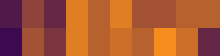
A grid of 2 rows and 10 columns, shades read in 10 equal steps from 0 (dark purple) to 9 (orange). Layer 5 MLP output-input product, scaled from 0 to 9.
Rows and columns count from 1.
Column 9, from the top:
6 7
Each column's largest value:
1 5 3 8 6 8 6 9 7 6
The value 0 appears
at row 2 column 1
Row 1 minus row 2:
1 -1 -1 0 0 1 -1 -4 -1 4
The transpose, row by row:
1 0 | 4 5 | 2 3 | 8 8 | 6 6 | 8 7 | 5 6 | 5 9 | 6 7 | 6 2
